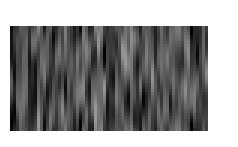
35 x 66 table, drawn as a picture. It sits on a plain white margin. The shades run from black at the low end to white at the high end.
There is no overall slope. The grain runs up and down. The histogram is bell-shaped. Overall the values sit about 30% of the way up the scale.
